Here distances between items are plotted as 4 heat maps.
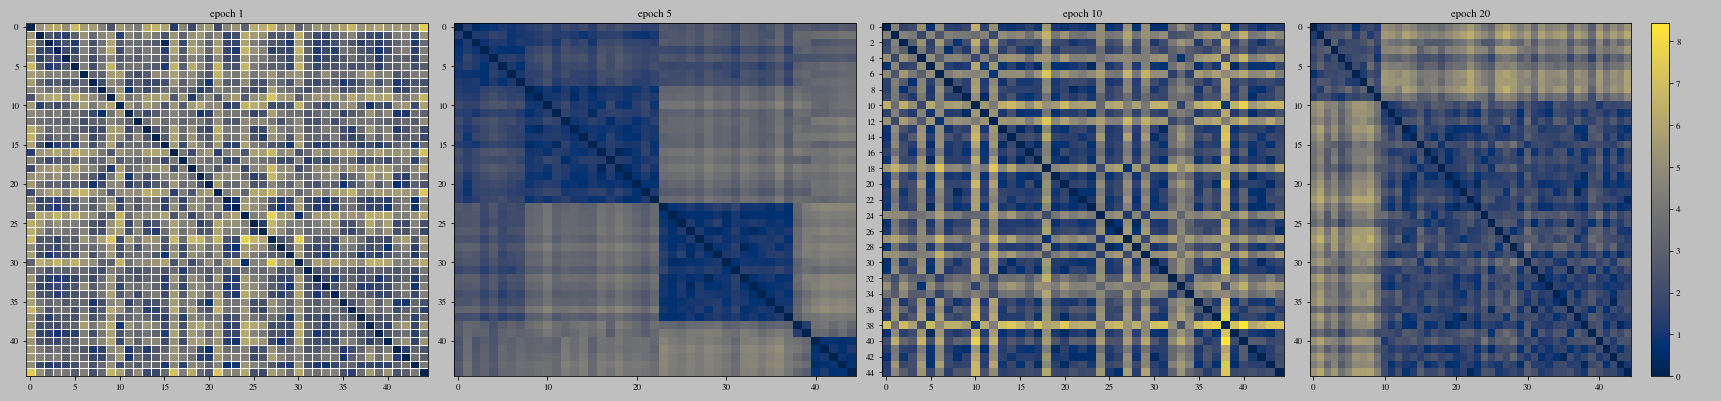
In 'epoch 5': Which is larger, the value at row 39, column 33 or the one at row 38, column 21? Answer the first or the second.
the first
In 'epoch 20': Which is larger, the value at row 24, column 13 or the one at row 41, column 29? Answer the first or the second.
the first
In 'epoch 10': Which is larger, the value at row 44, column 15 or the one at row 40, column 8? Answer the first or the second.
the second
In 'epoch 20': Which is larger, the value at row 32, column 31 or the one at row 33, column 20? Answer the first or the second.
the first
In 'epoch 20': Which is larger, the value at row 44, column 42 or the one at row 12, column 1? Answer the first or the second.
the second
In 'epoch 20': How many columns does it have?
45
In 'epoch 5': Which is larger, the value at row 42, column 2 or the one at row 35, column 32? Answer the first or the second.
the first
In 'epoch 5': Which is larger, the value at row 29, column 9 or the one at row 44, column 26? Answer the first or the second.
the second
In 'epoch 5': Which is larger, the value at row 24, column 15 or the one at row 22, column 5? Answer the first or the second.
the first
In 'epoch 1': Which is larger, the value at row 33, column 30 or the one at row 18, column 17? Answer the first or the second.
the first
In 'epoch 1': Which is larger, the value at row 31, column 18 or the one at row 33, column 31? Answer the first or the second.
the first
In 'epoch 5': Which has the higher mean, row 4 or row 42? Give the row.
42
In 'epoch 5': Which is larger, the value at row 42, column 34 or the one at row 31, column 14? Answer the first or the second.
the first
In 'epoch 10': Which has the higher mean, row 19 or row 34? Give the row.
34
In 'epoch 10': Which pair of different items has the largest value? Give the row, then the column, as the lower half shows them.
40, 38
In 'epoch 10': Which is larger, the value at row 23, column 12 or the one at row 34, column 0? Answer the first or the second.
the first
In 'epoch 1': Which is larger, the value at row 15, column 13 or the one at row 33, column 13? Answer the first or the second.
the second
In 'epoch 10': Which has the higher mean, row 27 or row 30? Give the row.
27
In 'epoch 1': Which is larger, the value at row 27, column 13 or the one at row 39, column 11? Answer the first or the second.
the first
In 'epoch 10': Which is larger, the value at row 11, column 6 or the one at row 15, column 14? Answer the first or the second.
the first
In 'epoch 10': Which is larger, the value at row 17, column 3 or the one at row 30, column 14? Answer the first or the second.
the first
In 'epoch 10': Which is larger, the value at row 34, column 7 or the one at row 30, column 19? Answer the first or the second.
the first
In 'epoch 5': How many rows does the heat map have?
45
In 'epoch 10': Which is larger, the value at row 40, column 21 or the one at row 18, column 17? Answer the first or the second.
the second
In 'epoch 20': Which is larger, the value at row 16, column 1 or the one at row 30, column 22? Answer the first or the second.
the first
